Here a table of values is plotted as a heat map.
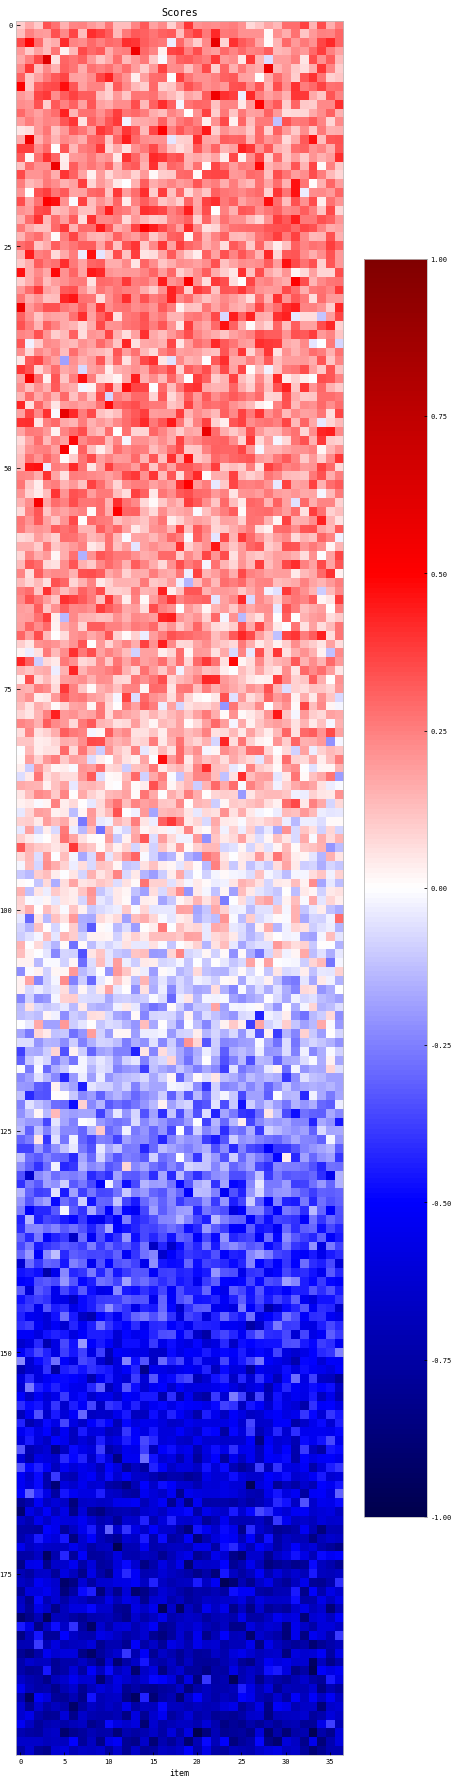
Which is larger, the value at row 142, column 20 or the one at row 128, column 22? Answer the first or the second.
the second
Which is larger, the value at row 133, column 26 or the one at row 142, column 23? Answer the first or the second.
the first
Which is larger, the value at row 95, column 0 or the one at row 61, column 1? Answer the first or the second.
the second
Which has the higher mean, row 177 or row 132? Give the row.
132
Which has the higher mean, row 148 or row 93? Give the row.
93
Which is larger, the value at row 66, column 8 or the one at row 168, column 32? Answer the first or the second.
the first
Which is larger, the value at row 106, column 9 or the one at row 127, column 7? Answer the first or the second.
the first
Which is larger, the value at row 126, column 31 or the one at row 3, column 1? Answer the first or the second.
the second
